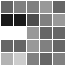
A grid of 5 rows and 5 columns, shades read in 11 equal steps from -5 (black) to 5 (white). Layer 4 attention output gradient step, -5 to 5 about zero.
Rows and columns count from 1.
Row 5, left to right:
2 3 0 -1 0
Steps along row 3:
same down down same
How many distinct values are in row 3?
3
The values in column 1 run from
-4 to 5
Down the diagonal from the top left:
-1 -4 1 0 0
